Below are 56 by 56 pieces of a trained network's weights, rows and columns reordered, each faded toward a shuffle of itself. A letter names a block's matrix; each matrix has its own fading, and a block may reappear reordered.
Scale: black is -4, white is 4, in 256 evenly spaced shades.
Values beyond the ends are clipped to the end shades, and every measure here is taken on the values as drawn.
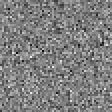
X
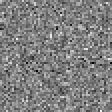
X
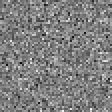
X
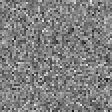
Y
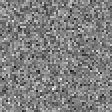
Y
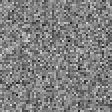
Y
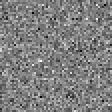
X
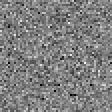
X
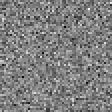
X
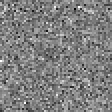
X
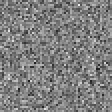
Y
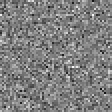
X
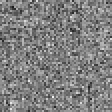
Y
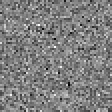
X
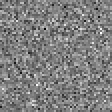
X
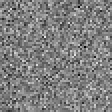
Y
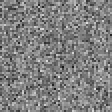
Y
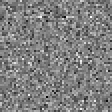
X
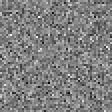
X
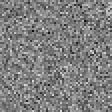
Y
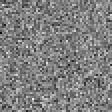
Y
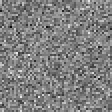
X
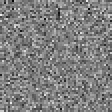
X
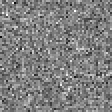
X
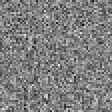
Y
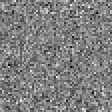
X
